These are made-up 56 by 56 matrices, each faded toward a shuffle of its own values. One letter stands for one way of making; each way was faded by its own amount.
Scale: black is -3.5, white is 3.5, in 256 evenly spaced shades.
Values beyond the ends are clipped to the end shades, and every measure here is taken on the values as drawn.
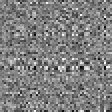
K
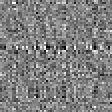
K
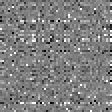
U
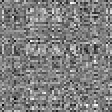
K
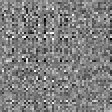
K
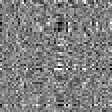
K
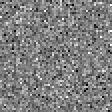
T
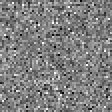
T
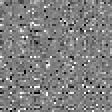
U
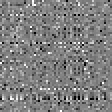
U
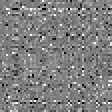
U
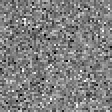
T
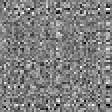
K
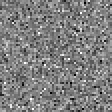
T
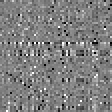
U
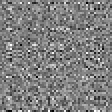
K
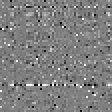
U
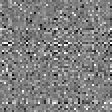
U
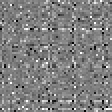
U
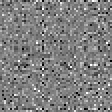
U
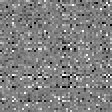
U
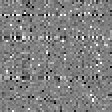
U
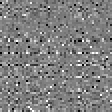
U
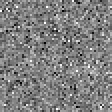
T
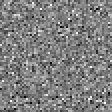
T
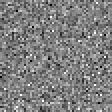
T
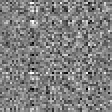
K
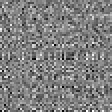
K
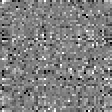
U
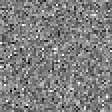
T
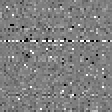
U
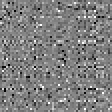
U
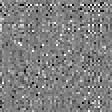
U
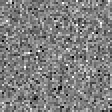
T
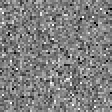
T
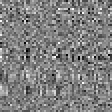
K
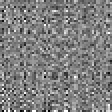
K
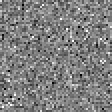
T
